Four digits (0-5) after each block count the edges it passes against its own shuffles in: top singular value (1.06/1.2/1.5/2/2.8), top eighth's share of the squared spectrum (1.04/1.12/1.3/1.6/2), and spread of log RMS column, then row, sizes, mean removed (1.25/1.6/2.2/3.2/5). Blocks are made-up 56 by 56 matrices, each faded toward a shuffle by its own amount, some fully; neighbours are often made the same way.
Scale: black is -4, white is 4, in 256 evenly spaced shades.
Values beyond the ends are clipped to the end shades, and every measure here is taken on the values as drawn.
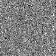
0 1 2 0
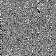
1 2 3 0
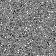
1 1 0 0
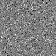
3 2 0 0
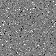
0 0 0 0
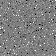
0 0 0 0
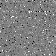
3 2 0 0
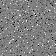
0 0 0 0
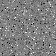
1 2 0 0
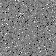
0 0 0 0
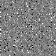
1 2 2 1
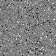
1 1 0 0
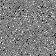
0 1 0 1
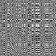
5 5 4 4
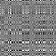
5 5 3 4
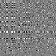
4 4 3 3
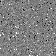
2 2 0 0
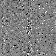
3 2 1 0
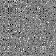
3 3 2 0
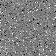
2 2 1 0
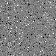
2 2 0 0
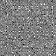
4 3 2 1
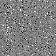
3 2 1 0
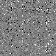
1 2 2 1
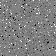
0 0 0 0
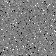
0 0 0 0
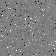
0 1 0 0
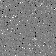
1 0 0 0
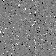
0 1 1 0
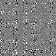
2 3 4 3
